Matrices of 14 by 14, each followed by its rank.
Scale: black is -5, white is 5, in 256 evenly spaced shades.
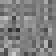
three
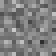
three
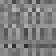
two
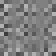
two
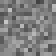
full rank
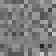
three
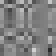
two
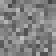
full rank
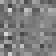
three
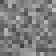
full rank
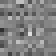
three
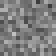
full rank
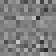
three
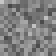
full rank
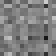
two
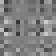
two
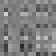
two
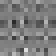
two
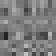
two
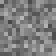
full rank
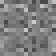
three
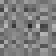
two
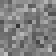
full rank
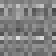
two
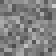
full rank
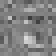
three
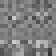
three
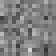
three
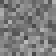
full rank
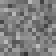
full rank
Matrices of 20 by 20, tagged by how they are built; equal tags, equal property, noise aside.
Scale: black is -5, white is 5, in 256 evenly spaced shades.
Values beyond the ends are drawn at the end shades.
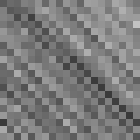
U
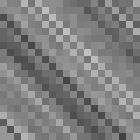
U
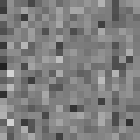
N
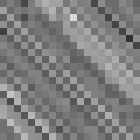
U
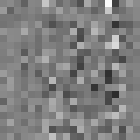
N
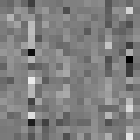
N
